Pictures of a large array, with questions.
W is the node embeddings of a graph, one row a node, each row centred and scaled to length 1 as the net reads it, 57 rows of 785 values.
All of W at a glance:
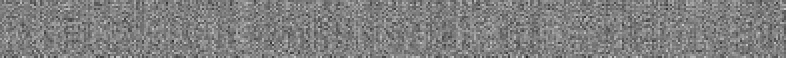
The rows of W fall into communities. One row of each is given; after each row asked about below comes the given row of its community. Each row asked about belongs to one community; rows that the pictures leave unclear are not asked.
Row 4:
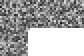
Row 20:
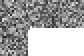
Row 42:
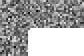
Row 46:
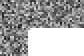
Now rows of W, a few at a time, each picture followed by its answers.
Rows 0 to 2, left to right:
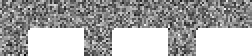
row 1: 4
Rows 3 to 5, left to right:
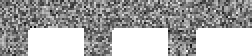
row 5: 4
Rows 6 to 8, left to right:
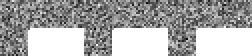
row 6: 46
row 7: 20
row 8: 4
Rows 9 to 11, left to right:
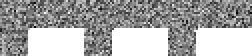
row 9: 4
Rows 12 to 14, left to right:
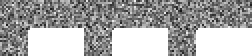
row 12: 20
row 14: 46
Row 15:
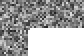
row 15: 4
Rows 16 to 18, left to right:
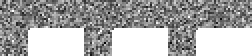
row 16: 42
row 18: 20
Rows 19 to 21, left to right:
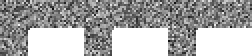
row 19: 20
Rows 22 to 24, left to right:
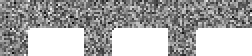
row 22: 46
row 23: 46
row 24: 4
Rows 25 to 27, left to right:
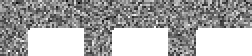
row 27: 20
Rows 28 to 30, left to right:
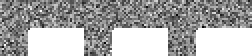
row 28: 46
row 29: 4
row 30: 46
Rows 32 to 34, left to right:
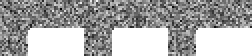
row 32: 46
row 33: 20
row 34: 46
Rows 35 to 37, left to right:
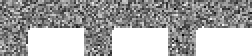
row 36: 20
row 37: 46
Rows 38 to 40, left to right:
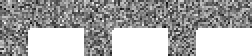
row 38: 4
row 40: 4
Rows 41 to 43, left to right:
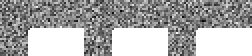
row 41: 4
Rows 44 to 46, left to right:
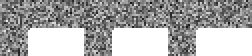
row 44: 46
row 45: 20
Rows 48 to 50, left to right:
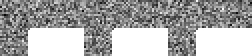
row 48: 4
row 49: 46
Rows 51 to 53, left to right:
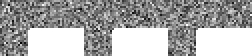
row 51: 42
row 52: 46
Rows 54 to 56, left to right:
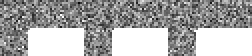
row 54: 4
